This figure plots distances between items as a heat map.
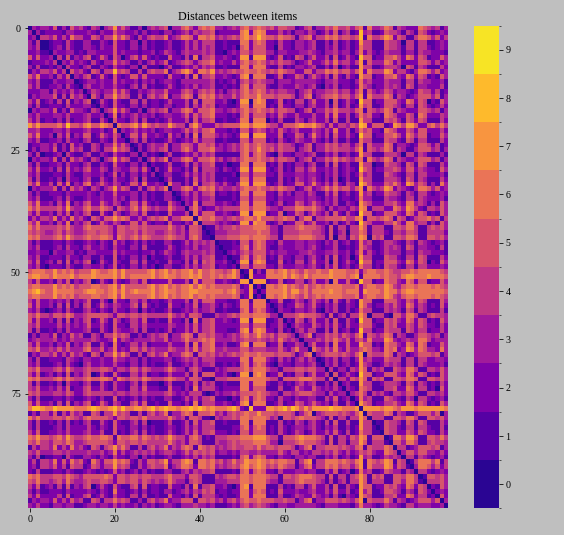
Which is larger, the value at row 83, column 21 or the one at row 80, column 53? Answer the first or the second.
the second
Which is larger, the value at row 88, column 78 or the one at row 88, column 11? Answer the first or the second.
the first
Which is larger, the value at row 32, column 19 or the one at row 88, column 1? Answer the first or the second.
the first
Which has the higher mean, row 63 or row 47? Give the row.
63
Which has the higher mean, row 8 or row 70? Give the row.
70
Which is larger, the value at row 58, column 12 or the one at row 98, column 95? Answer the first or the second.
the second
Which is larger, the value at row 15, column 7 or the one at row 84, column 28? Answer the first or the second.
the second
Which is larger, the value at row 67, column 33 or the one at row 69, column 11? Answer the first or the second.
the first
